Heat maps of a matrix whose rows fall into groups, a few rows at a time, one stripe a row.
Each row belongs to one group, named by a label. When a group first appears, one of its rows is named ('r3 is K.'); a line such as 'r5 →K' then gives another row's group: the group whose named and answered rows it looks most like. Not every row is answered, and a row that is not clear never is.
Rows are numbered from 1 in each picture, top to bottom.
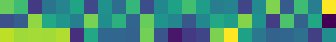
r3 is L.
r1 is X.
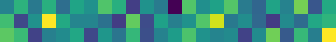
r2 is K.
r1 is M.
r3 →X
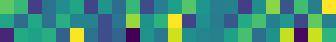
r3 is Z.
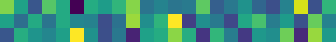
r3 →Z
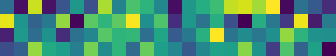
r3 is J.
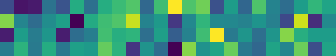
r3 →J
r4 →M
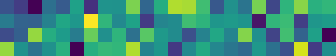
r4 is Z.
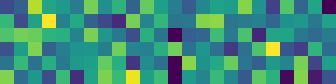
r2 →K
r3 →L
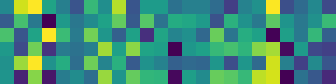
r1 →L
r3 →K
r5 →L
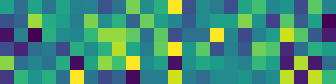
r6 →Z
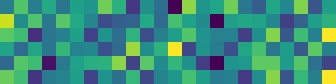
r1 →M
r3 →X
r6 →X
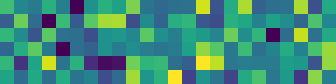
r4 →J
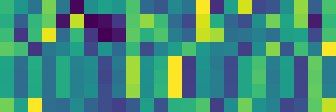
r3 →K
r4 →X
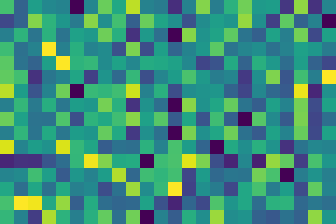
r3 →M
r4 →K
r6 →X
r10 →M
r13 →L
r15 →L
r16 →K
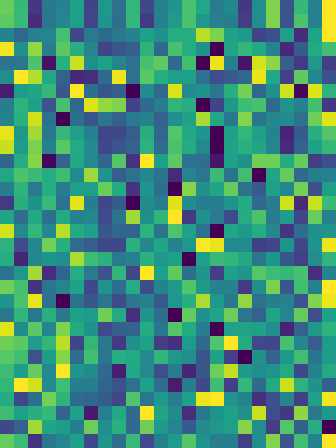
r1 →X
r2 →X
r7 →Z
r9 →J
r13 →L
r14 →M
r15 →Z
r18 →K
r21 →X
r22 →J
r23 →M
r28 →L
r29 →K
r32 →X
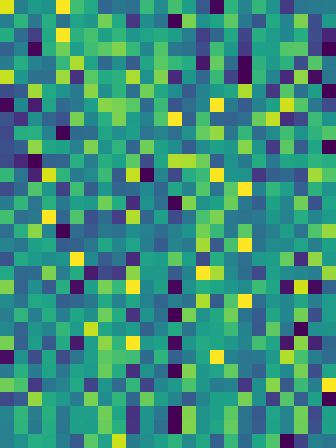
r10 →J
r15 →M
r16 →K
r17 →J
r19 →Z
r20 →K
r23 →M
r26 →J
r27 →M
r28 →X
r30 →M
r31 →M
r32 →L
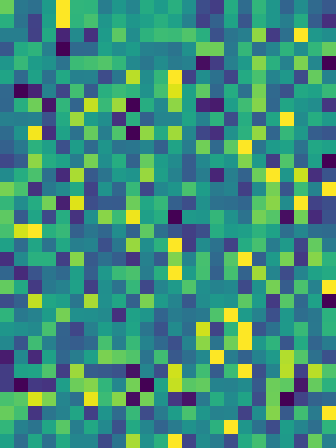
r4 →J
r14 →X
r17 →L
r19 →Z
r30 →X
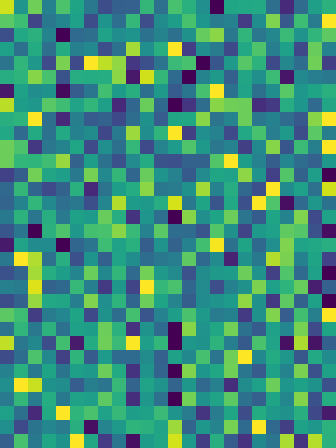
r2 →X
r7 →J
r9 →J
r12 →L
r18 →J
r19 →L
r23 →X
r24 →M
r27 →M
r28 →L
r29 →M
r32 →Z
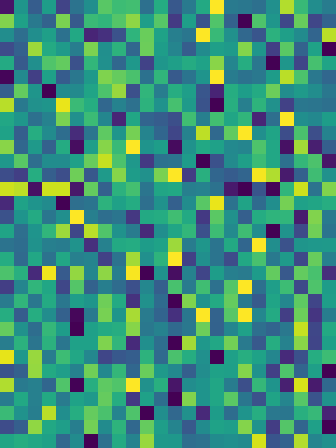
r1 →J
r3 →K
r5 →K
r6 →J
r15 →J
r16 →Z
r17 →K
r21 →Z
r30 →K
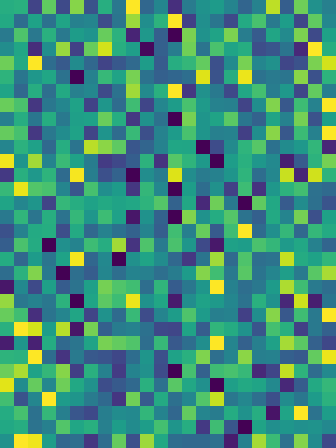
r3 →M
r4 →K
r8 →X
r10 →X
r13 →Z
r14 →L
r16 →M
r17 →Z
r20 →J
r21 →J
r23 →X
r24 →L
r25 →J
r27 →L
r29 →K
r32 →L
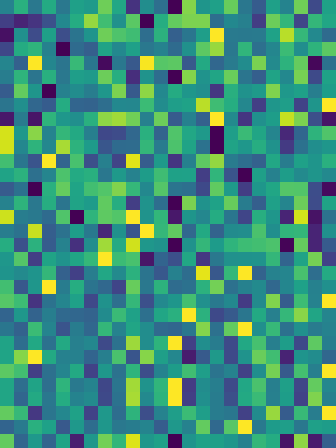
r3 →J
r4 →J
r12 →K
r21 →K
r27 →X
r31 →Z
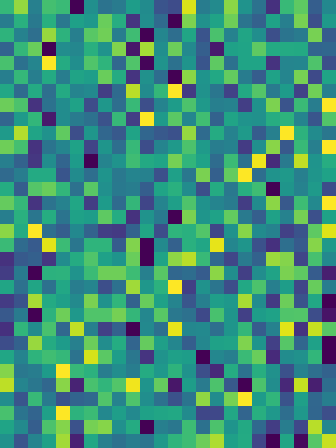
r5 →K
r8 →X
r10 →L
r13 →Z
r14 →K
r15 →X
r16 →M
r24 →Z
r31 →K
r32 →K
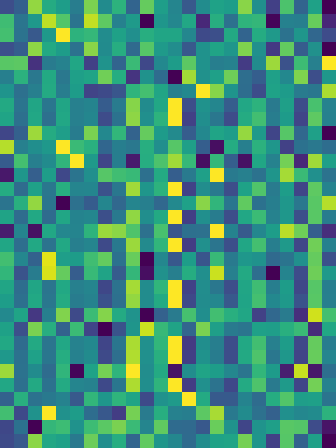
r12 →Z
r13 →J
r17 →J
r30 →K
